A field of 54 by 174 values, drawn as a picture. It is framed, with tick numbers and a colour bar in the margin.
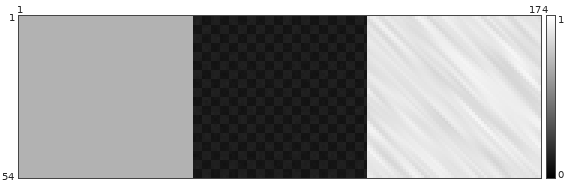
It is made of 1 by 3 panels. Panel 1,1: high, flat. Panel 1,2: very low, checkered, faint in contrast. Panel 1,3: very high, slanting down to the right, faint in contrast.
